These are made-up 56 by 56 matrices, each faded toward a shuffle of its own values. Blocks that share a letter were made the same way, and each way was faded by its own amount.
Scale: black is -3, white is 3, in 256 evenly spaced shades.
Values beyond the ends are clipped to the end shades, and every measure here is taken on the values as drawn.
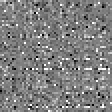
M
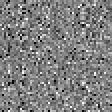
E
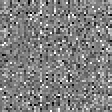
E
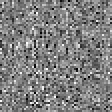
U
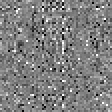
E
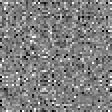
M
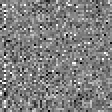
E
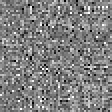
U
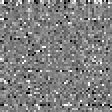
M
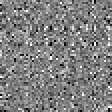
E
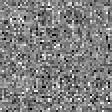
U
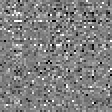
M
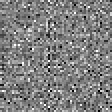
E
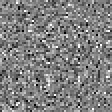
U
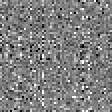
E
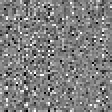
E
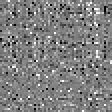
M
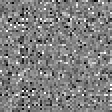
M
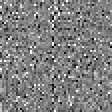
E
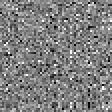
E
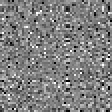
E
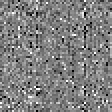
E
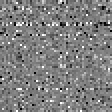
M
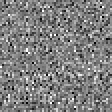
U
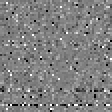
M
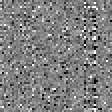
E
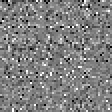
M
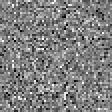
U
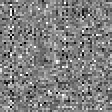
E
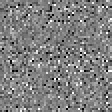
M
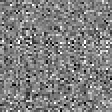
U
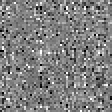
E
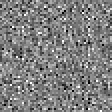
U
